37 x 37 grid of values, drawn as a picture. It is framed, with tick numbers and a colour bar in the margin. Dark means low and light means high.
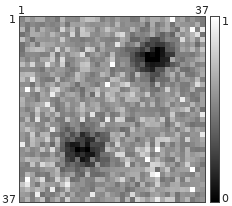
Dips: two. Ninth with the lowest average: top right. Histogram: heavy tails on both sides. Slope: none.
